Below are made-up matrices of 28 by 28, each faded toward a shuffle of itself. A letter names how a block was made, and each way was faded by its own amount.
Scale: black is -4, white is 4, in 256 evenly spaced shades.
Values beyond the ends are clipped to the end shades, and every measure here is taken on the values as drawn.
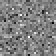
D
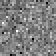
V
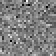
V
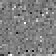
D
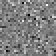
D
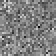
V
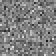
V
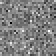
V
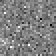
D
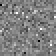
D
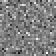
D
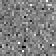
D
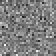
V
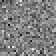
V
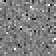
D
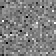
D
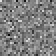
V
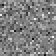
V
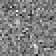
V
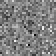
V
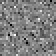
D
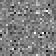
D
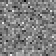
V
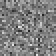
V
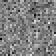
V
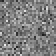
V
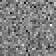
V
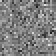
V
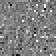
D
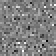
D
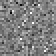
V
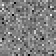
D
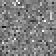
D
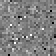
D
